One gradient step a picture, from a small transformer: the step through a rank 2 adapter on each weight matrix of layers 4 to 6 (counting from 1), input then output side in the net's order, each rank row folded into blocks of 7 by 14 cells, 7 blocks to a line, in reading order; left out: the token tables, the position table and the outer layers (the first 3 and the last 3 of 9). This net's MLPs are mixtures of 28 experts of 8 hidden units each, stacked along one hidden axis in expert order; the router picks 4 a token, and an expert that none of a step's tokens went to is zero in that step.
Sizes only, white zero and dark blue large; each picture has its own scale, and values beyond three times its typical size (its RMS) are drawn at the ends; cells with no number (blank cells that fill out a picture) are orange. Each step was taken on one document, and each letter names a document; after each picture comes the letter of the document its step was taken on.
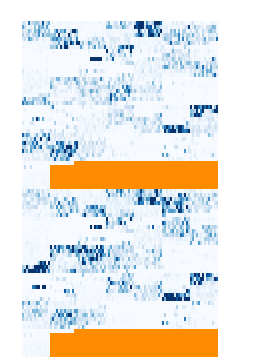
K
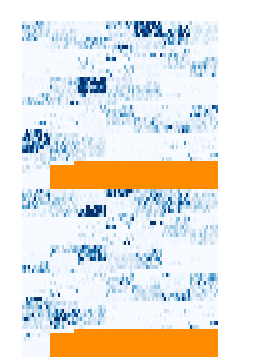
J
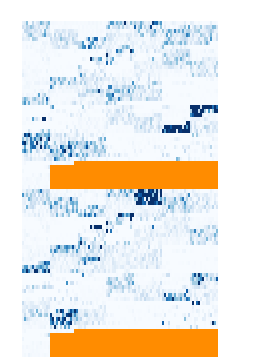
K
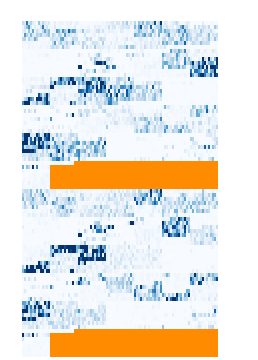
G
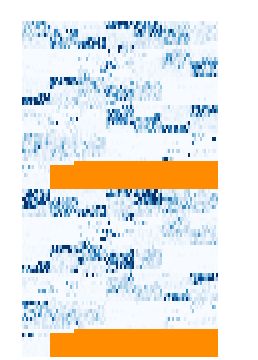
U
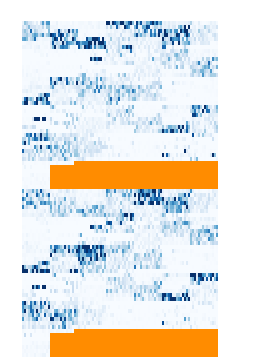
K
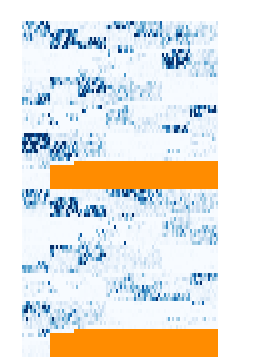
U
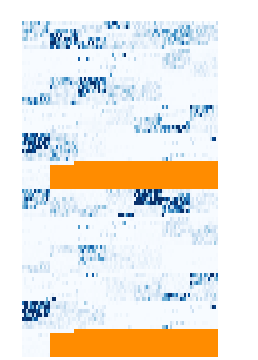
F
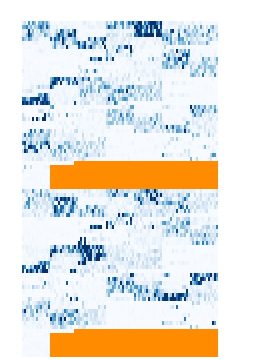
K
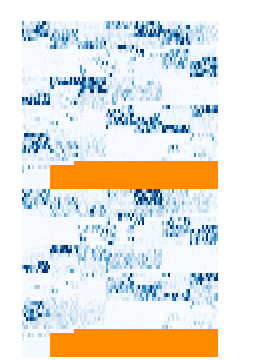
U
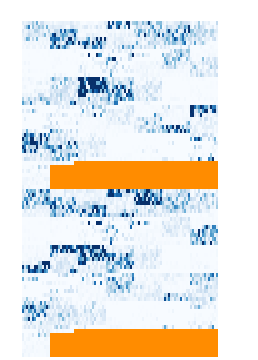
F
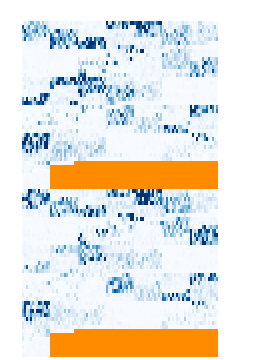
U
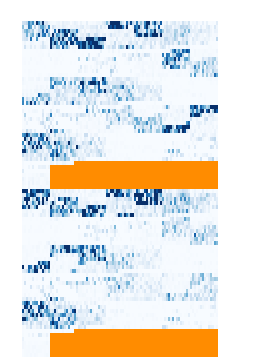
F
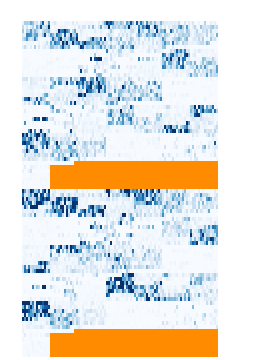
K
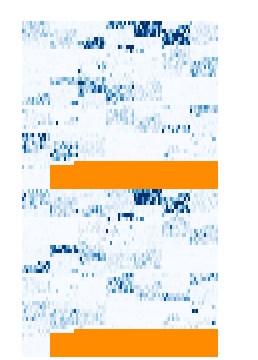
U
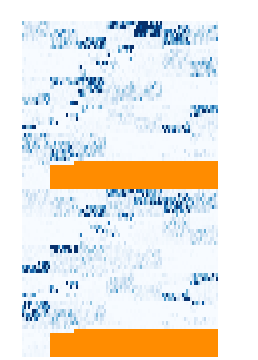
U
